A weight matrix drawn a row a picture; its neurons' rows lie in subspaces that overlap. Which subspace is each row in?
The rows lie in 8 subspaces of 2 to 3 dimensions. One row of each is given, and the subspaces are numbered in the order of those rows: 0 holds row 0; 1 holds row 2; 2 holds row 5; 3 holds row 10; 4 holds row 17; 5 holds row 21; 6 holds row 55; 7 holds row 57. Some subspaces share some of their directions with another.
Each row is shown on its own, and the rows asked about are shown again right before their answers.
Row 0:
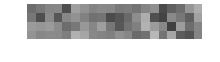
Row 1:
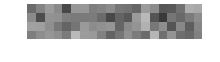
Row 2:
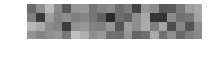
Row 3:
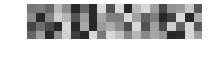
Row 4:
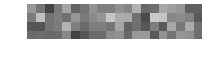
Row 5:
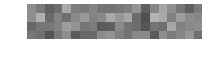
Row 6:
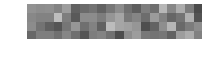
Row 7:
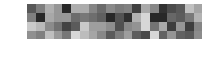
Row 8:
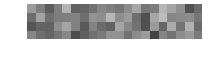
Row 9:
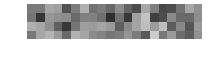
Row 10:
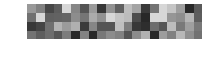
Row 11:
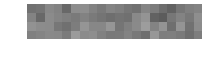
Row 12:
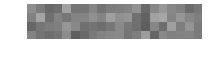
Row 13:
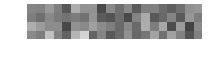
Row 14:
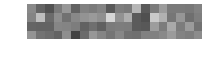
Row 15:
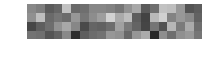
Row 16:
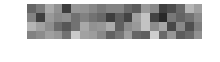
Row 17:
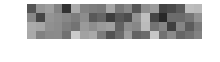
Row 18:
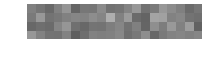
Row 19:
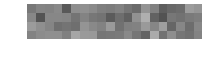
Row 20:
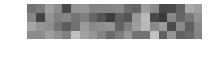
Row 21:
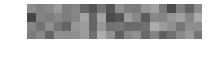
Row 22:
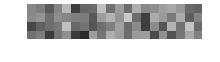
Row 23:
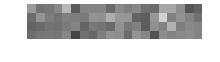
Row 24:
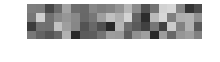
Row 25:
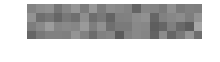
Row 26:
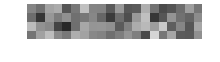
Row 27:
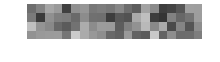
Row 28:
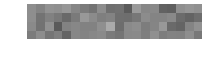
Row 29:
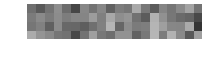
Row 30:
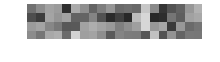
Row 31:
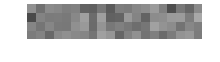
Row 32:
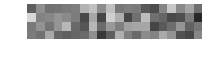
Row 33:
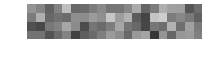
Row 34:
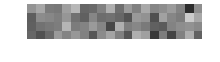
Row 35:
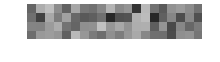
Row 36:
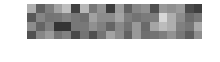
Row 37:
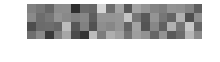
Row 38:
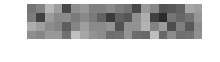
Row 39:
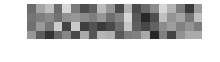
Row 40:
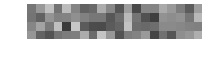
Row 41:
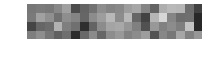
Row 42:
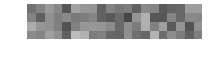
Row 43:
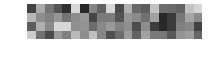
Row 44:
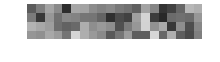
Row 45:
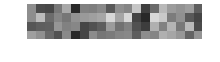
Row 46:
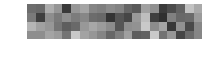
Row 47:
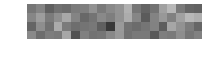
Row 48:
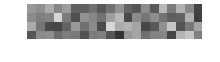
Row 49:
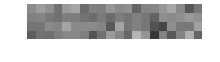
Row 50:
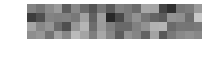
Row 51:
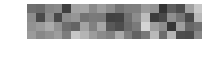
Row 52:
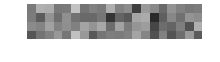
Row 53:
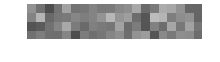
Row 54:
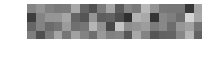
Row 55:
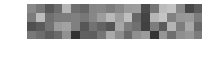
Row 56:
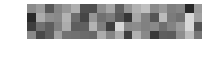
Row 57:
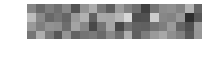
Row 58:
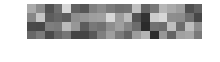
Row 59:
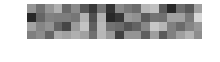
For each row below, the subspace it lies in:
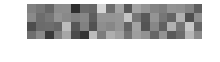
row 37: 3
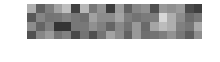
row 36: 4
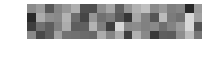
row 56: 7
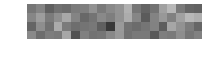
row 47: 6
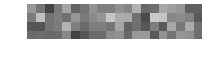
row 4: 1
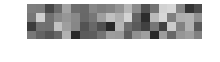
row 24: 6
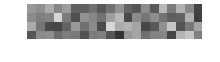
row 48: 0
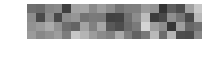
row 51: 0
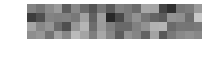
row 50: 5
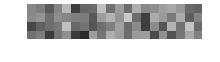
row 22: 3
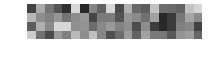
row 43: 4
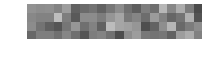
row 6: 0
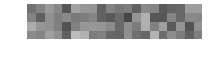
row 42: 3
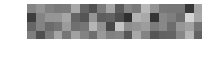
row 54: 7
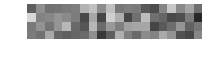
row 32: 5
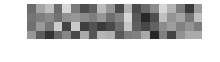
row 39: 1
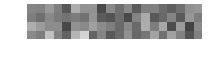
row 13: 3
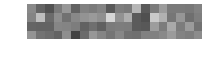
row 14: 2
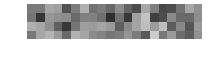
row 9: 4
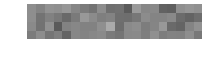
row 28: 6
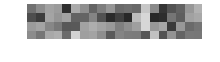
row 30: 7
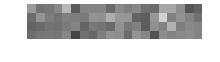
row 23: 4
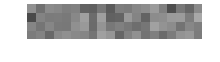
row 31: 5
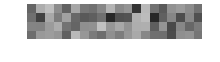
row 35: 2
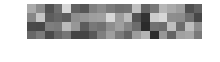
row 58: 6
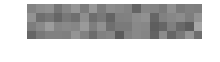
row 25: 7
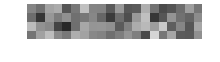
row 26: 4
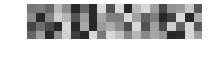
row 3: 3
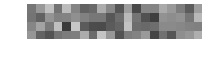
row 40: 1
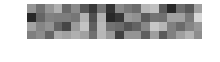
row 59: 5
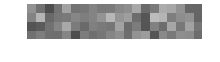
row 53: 1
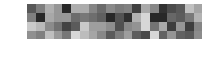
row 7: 6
